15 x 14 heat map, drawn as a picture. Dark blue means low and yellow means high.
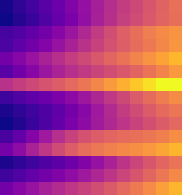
Ninth with the lowest average: top left. Slope: up to the right. Grain: streaks across.
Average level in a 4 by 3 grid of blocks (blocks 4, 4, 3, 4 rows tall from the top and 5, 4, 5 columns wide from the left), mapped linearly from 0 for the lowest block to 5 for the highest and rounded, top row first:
024
135
024
134
